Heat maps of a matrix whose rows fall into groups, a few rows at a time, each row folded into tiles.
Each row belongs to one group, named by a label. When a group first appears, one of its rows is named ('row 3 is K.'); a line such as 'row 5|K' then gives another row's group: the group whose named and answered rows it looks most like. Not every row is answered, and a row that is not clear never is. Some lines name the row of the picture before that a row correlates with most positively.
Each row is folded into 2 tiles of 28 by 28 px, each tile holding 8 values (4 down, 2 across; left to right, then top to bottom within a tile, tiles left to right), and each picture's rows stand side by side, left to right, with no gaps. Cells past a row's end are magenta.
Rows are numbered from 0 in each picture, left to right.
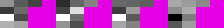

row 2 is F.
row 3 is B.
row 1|F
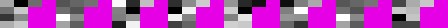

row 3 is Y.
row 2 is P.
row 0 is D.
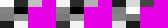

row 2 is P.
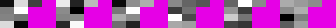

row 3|F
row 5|B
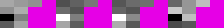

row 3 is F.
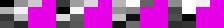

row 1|Y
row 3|Y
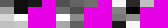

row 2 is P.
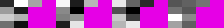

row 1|P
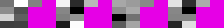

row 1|P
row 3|P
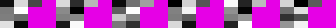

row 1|P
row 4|P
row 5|D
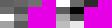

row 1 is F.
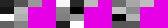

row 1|P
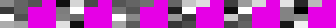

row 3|Y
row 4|Y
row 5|P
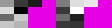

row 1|Y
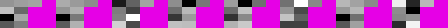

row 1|B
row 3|D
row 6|B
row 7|P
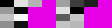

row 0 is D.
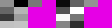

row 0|D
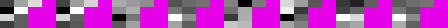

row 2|B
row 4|D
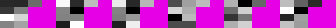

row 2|P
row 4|D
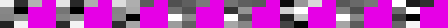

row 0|P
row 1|P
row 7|D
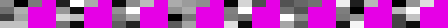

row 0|D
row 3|B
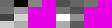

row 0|D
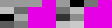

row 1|D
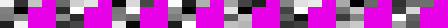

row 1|Y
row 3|P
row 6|D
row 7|F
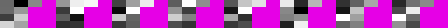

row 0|D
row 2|Y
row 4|Y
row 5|P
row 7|F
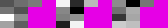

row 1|P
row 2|D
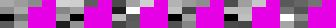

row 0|B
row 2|Y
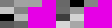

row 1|D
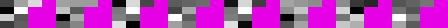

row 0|Y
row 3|F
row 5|B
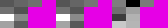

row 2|D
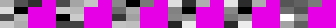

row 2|D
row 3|P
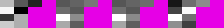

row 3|F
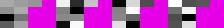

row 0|B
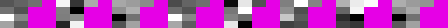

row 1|P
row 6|Y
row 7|B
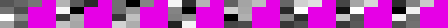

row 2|D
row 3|P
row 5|Y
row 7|Y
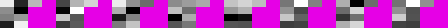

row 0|P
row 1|Y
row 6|D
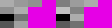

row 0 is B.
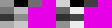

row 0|D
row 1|D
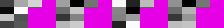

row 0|Y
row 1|D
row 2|P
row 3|D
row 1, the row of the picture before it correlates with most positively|0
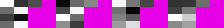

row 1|F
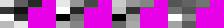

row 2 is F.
